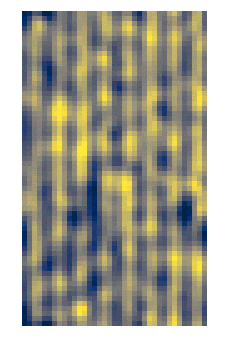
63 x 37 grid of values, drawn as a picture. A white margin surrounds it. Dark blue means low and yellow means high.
Stripes: upright, repeating 8 times. Histogram: bell-shaped. Average level on the scale: 50%.
